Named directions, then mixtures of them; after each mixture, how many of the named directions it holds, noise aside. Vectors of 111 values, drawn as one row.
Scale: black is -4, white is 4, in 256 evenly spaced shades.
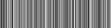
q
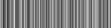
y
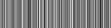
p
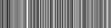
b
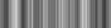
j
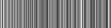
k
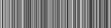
two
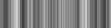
one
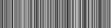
three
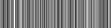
one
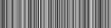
three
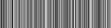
one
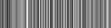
one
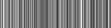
one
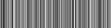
two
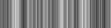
one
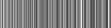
one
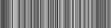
three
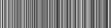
one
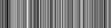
two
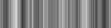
one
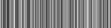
one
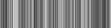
two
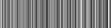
two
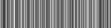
one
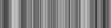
one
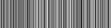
three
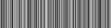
two
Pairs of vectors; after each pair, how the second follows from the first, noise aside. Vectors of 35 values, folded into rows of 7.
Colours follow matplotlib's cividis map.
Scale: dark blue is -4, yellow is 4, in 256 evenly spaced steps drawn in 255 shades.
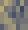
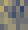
copied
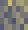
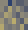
negated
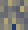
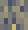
negated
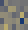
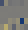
partly zeroed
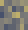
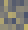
reversed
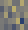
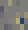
partly zeroed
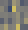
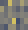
reversed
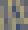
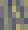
negated
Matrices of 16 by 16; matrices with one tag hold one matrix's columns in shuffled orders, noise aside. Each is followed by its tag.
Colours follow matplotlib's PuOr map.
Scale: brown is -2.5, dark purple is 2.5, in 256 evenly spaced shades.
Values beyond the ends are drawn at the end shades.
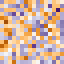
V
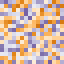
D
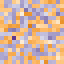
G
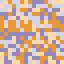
G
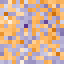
V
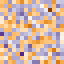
G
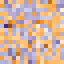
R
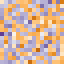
D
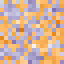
R
